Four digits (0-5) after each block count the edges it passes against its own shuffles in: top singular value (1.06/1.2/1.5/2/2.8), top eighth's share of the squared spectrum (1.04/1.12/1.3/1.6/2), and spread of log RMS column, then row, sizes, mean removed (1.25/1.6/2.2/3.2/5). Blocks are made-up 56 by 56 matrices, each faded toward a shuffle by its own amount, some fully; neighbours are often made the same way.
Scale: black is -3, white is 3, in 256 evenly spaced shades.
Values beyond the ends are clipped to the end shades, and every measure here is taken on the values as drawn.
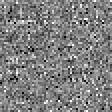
3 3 1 1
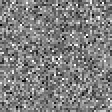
0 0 0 0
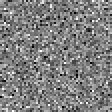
1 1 0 0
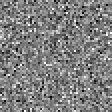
1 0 0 0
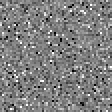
1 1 0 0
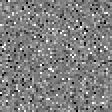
1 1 0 0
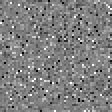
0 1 0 0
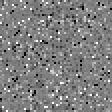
1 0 0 0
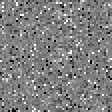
2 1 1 0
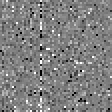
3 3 1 0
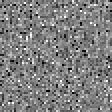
2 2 1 0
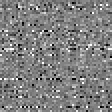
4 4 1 3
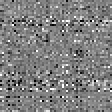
4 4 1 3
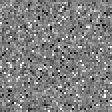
0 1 0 1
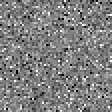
1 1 0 1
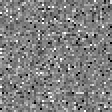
2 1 0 1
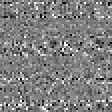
3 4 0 3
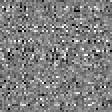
4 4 1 3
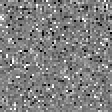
2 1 0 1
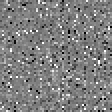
2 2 1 1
